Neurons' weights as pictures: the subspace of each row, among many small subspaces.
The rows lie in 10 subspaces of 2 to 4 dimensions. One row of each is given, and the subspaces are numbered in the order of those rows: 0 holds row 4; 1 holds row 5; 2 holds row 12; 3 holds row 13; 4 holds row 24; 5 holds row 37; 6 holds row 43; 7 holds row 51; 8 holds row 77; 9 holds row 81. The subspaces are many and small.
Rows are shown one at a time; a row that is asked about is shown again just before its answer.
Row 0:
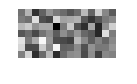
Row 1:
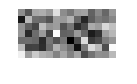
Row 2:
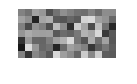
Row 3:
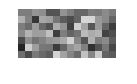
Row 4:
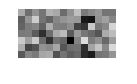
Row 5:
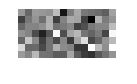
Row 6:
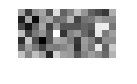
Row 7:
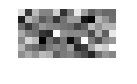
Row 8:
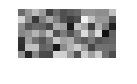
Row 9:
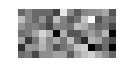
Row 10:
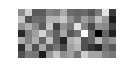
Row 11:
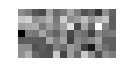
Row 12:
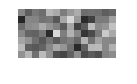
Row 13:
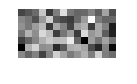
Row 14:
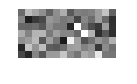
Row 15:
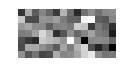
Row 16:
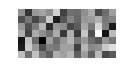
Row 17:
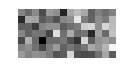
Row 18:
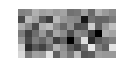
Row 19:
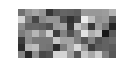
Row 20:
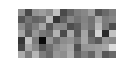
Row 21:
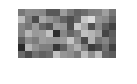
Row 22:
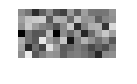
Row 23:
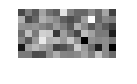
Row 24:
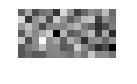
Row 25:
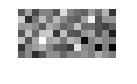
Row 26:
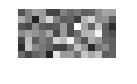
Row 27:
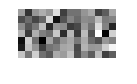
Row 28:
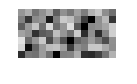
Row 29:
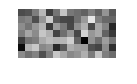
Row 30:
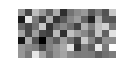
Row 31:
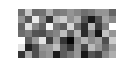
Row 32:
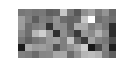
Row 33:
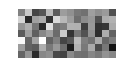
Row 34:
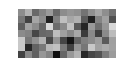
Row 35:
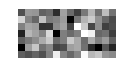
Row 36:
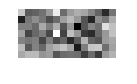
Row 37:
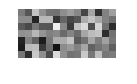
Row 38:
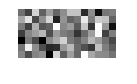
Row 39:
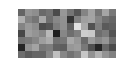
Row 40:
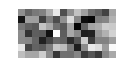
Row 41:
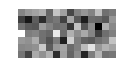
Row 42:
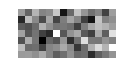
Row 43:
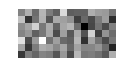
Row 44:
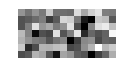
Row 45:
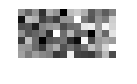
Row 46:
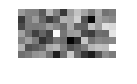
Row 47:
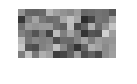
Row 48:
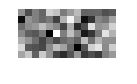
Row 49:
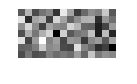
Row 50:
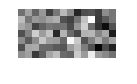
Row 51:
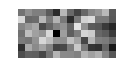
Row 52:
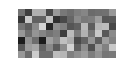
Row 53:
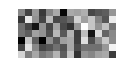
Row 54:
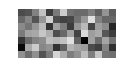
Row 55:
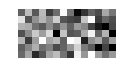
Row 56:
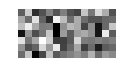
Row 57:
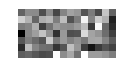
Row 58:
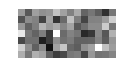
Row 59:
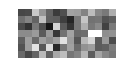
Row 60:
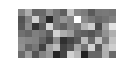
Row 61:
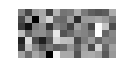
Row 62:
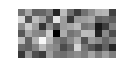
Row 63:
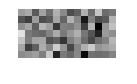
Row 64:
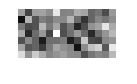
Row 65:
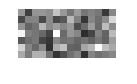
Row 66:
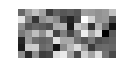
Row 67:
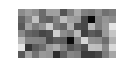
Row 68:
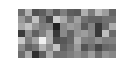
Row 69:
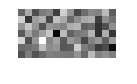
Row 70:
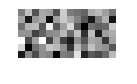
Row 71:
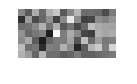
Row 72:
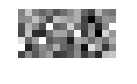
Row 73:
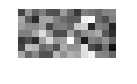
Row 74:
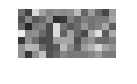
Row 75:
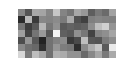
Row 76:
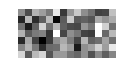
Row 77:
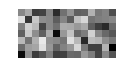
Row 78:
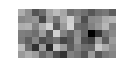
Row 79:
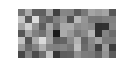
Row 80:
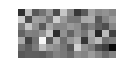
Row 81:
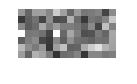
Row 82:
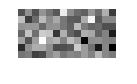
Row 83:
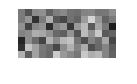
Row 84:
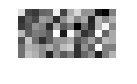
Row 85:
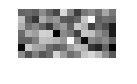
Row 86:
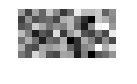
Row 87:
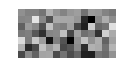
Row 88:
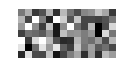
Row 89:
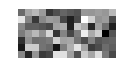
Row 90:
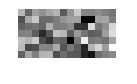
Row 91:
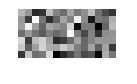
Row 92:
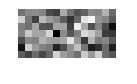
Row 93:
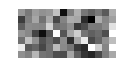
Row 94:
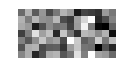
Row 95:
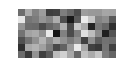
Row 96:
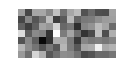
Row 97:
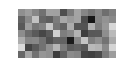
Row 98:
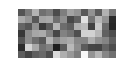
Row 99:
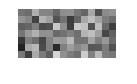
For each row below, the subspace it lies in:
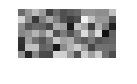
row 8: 2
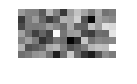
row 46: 6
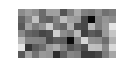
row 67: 4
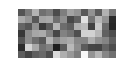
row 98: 9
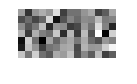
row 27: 1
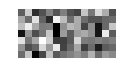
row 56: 5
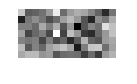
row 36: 8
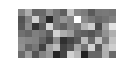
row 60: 6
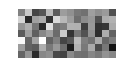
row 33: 3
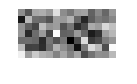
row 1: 8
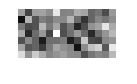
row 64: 8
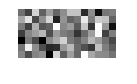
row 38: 9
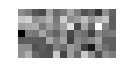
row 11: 9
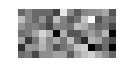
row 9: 1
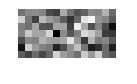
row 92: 7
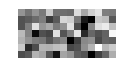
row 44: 6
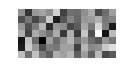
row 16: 1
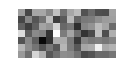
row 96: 5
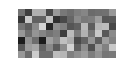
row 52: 3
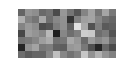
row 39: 5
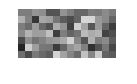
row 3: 7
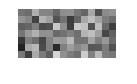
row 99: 5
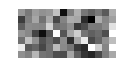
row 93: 1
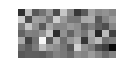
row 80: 0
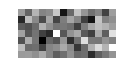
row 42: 4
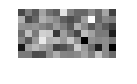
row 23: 3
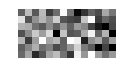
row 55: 6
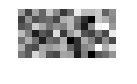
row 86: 6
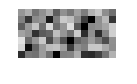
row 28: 6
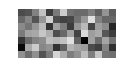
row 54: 3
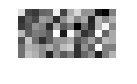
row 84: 8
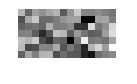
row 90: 0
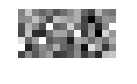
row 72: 1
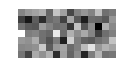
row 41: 9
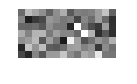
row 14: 9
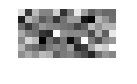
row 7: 0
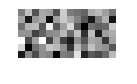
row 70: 6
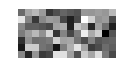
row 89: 2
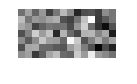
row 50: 6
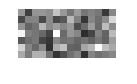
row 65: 9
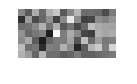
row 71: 2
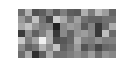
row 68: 5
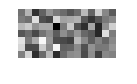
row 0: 5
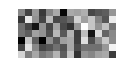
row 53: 6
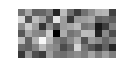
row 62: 7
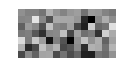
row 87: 0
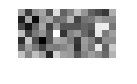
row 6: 8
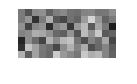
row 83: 4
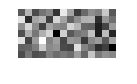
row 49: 4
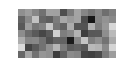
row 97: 4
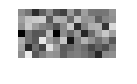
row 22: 9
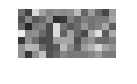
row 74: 9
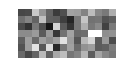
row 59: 9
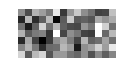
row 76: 7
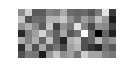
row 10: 9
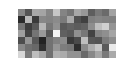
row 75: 8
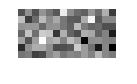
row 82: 3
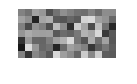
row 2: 7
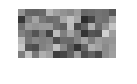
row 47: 2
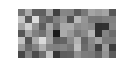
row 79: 8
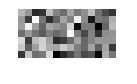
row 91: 8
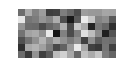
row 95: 2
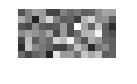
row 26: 8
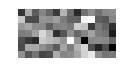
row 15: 0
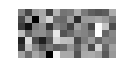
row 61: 8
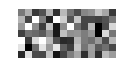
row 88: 7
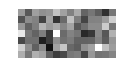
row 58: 9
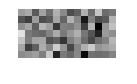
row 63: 9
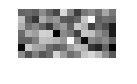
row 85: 4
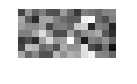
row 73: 0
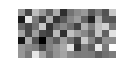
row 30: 3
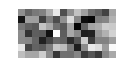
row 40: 7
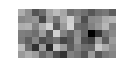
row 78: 9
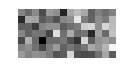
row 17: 6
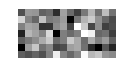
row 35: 5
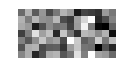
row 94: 6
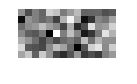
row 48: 2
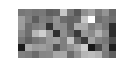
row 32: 1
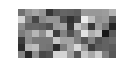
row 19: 2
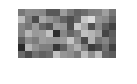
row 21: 7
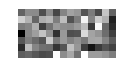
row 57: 9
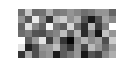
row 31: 4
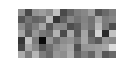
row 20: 1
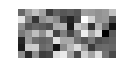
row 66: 2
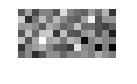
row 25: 3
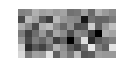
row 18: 8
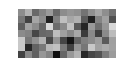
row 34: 6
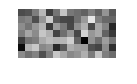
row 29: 3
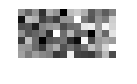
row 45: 6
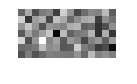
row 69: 4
